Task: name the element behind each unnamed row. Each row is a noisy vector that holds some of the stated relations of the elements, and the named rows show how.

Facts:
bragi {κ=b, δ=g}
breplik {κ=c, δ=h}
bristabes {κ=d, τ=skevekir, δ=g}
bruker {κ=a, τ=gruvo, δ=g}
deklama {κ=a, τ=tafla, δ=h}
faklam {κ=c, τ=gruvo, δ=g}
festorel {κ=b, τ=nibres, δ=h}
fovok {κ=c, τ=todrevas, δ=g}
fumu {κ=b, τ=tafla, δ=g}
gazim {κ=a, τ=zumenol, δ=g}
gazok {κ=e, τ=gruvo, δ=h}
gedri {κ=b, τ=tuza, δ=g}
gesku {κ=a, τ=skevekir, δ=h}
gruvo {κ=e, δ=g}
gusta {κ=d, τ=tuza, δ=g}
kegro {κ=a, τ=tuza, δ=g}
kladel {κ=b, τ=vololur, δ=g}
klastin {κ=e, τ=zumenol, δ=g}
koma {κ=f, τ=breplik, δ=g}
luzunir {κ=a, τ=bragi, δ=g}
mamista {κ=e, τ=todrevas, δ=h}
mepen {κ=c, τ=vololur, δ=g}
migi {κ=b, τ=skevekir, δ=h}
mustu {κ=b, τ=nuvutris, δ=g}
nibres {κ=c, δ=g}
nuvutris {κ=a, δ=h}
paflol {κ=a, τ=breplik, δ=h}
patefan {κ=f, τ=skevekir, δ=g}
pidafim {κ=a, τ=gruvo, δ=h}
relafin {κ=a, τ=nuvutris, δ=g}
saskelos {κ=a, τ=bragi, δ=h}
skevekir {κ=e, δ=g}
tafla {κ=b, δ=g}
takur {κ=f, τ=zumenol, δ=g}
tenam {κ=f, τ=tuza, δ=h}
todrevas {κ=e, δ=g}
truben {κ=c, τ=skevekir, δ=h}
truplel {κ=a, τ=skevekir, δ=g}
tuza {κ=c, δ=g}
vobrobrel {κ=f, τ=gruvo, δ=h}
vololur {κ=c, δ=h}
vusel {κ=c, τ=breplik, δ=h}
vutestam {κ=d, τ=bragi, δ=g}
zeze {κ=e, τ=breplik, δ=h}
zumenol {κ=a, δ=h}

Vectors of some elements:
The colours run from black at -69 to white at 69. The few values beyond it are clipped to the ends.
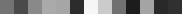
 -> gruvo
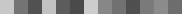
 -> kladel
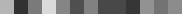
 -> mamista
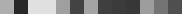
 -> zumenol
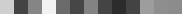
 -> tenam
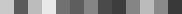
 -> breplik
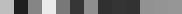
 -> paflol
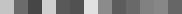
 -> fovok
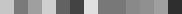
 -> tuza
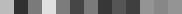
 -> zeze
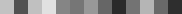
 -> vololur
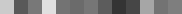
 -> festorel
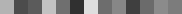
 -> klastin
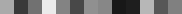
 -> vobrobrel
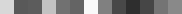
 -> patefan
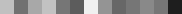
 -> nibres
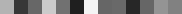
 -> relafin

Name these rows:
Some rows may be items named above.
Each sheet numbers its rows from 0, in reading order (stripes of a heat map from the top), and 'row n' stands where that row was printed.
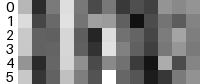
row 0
zeze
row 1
truben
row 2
koma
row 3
takur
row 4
gazok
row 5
truplel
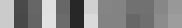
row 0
gusta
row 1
gusta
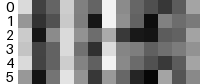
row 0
bristabes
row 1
bruker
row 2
gesku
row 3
vutestam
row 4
bristabes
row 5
pidafim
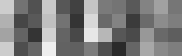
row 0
gedri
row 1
klastin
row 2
faklam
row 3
vusel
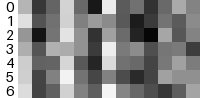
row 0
kegro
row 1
migi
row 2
pidafim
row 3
todrevas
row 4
koma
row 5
tenam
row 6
bristabes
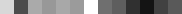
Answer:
skevekir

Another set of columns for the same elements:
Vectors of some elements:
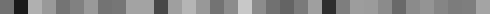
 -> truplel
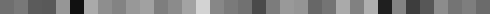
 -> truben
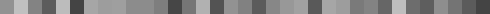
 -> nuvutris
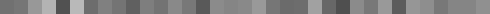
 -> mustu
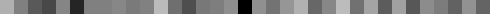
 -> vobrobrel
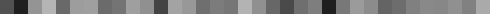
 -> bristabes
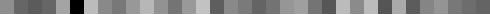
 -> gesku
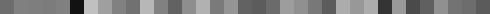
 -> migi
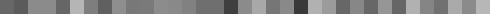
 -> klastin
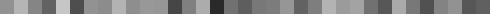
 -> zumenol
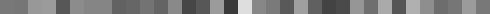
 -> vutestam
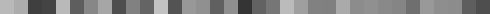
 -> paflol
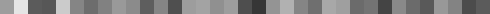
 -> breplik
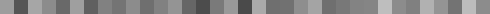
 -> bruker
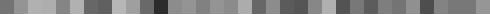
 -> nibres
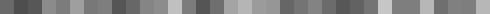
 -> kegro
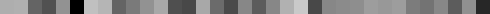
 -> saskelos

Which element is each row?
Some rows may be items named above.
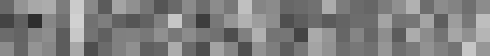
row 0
todrevas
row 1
gusta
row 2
klastin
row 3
faklam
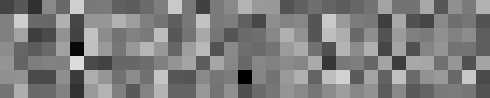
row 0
gusta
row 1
vololur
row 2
mamista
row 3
gesku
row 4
koma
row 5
gazok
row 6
festorel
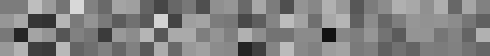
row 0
gruvo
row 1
zeze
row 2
patefan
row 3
vusel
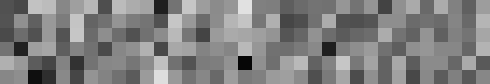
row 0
skevekir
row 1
tuza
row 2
gedri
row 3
patefan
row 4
vobrobrel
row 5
tenam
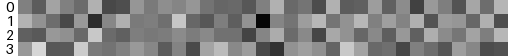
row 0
takur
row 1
pidafim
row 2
klastin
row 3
breplik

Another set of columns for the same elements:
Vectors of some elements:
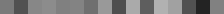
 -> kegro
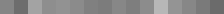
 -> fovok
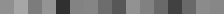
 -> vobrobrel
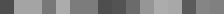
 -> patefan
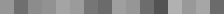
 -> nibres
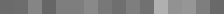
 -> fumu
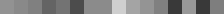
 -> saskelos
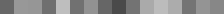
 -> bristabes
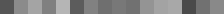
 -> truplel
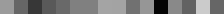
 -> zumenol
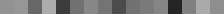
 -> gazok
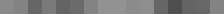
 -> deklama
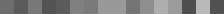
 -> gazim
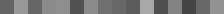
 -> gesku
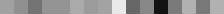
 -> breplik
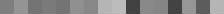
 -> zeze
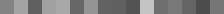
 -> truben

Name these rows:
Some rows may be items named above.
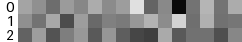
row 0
breplik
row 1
vutestam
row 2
migi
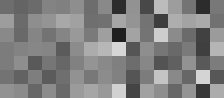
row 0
gedri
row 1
nibres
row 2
gusta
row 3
paflol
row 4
festorel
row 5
klastin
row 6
vusel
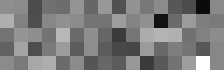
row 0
tenam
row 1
vololur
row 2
bristabes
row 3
migi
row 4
gruvo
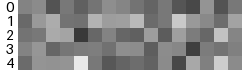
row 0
festorel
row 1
koma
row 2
bruker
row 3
mamista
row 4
skevekir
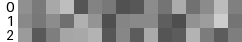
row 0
faklam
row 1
todrevas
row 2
tuza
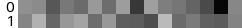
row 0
tenam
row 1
truben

